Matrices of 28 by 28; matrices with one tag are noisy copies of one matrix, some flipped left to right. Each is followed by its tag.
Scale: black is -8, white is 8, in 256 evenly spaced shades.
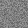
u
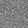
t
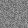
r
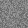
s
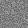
t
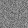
r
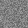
u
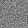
t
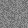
r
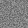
t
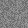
r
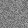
r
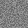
t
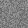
s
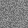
u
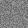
t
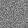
u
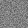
t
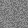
u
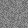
r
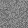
s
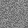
u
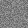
t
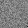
s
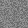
u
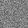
u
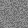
u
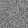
s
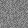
r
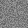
t
